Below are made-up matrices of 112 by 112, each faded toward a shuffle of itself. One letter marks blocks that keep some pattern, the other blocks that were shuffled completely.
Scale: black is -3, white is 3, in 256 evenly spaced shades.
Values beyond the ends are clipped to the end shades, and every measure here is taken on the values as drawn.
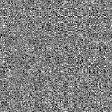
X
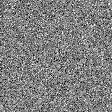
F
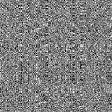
X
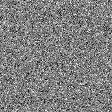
F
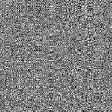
X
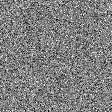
F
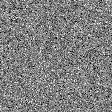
F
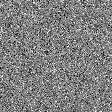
F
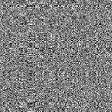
X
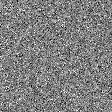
F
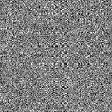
X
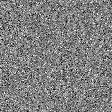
F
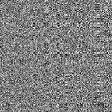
X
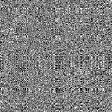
X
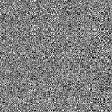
X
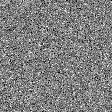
F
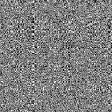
X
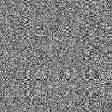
X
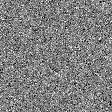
F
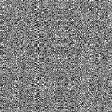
X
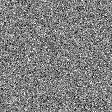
F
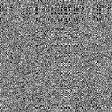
X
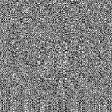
X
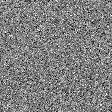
F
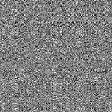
X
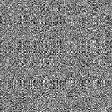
X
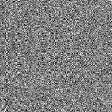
X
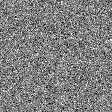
F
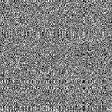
X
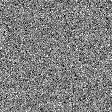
F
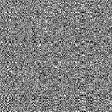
X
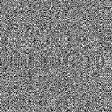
X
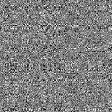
X
